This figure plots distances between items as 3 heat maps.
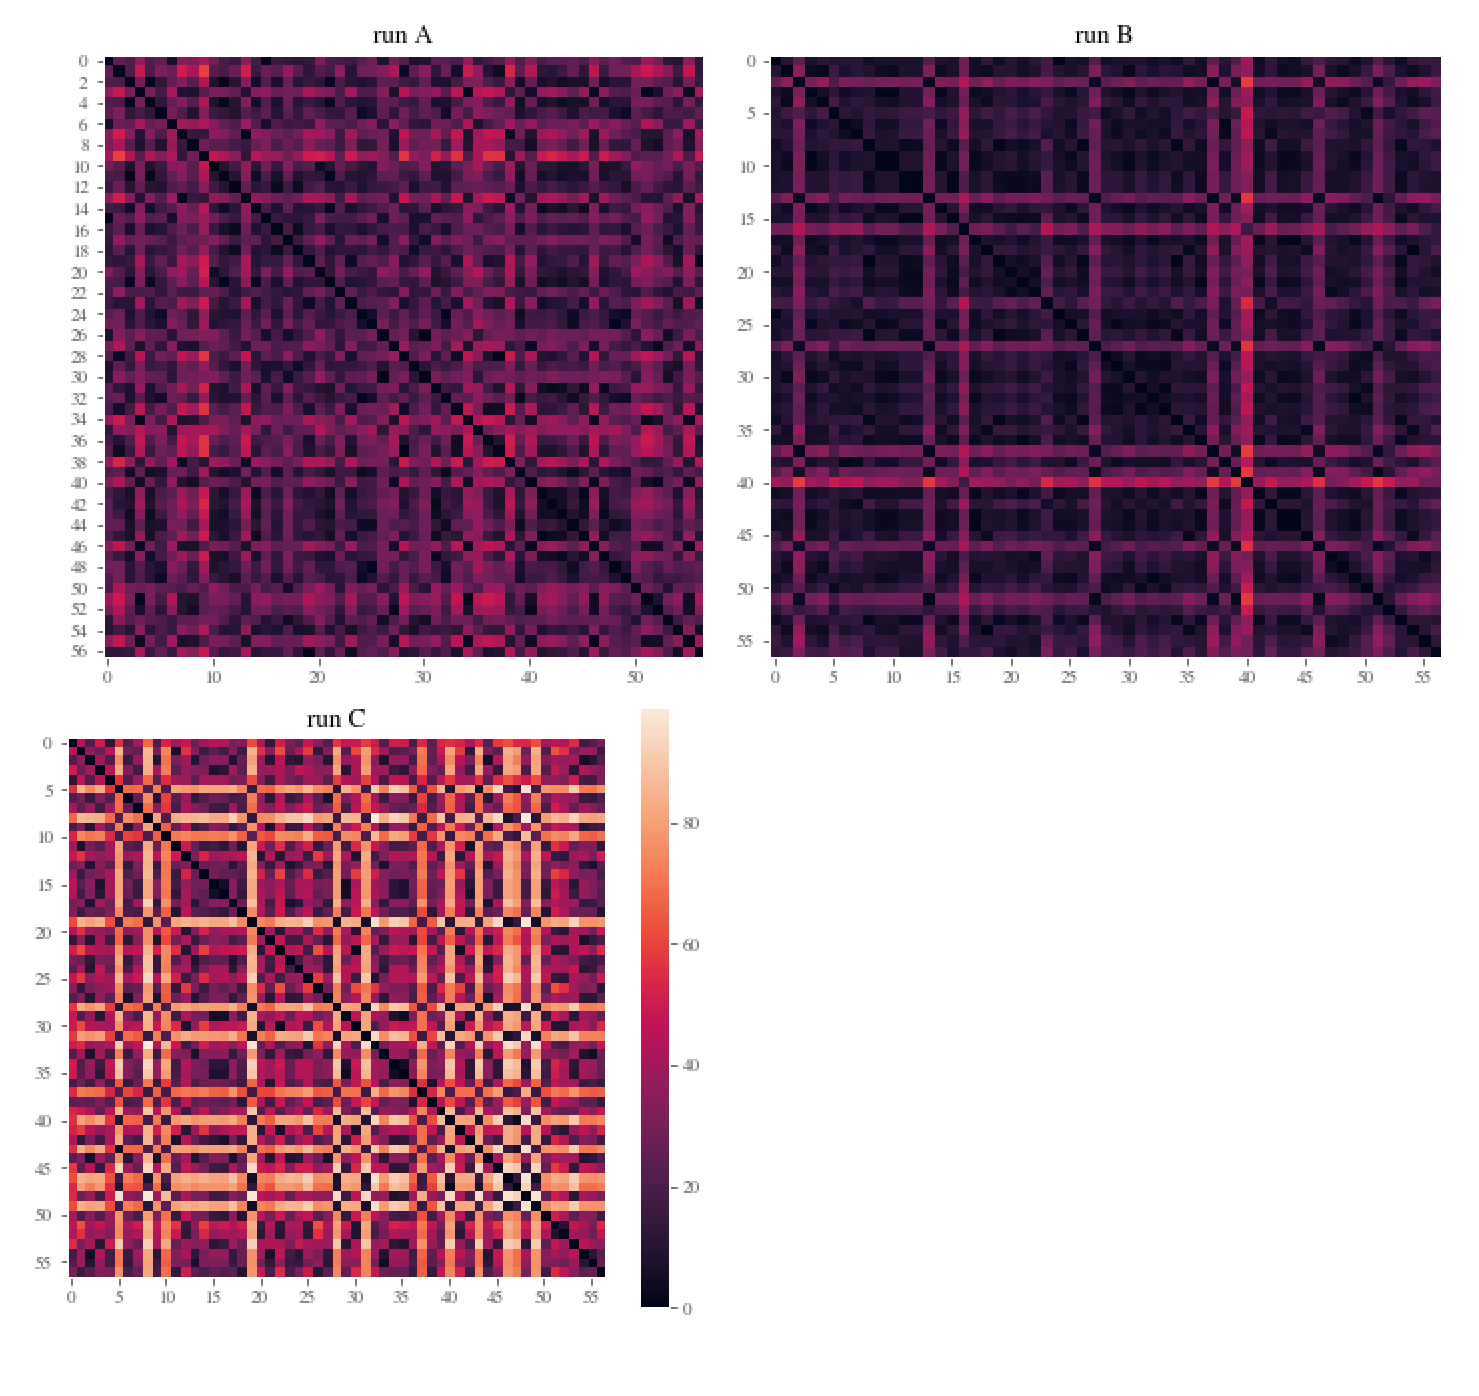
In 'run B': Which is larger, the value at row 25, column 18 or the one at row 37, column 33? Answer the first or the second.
the second
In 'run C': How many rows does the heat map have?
57
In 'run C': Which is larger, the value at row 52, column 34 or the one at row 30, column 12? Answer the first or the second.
the first
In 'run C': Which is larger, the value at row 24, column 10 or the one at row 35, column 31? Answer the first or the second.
the second
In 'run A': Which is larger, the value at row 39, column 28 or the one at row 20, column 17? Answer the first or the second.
the second
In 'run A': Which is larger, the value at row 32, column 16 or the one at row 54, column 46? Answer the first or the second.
the second
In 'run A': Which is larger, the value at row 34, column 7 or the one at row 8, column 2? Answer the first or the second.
the second
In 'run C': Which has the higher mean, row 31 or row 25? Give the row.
31
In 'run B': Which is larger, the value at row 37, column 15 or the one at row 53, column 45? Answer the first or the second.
the first
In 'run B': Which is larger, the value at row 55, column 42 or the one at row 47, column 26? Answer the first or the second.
the first
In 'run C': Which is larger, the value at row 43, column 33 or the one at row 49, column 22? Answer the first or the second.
the second
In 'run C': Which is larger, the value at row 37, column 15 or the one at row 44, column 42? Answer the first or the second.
the first
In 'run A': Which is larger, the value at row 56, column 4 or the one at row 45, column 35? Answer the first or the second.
the second
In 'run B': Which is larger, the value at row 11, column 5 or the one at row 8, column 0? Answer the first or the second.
the first
